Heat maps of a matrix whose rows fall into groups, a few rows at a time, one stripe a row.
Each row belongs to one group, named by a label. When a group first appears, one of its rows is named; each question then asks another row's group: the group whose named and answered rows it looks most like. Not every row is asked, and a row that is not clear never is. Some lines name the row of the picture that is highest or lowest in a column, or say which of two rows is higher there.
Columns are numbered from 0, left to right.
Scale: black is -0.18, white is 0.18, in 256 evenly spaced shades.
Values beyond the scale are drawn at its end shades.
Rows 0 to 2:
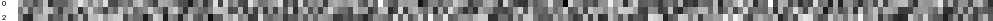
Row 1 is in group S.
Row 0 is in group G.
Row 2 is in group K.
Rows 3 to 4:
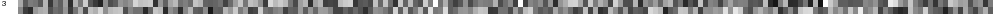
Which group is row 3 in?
G
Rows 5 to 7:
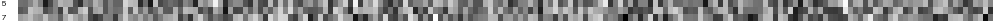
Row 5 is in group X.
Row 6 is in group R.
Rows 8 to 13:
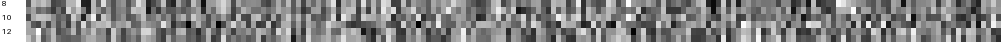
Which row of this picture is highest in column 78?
10
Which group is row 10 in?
R
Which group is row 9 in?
X
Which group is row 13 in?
G
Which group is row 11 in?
K
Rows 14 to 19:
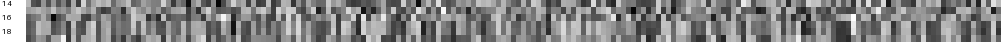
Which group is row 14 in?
K
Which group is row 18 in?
R
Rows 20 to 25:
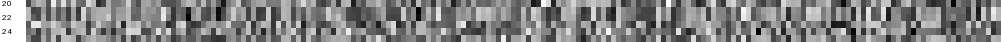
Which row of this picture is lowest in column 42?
24
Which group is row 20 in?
R
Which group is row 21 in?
K
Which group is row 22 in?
K
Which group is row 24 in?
S
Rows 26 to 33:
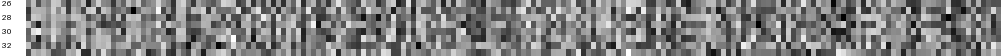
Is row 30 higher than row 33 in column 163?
No
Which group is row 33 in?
X
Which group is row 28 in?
S
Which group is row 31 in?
S
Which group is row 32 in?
K
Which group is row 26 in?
S
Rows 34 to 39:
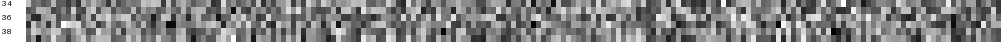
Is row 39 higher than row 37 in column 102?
Yes
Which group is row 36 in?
K
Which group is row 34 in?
G
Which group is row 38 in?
S
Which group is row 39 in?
S
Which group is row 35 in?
R
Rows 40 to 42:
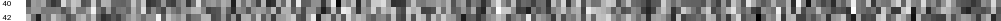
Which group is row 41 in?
R
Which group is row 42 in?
G
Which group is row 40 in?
X
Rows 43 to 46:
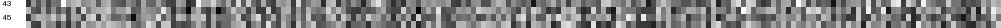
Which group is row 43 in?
X
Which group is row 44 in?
K
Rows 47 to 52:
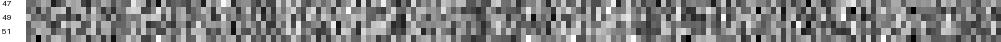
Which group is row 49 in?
G
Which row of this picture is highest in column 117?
47
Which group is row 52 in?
S
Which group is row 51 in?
R
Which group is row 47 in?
X
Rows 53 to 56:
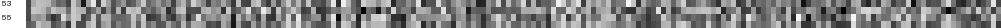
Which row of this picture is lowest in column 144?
54
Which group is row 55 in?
X
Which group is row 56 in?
R
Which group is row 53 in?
R
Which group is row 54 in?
S
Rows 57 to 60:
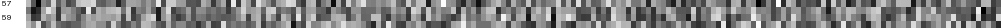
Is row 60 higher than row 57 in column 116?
No
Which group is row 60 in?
G
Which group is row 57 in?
G
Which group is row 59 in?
K
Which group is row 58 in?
K
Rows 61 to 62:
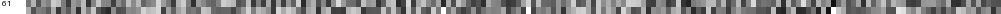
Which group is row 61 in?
S
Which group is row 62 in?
G
